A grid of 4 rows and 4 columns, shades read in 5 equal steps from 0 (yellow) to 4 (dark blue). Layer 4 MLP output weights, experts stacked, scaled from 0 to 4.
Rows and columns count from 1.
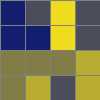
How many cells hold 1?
3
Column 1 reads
4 4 2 2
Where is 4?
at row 1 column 1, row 2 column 1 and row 2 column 2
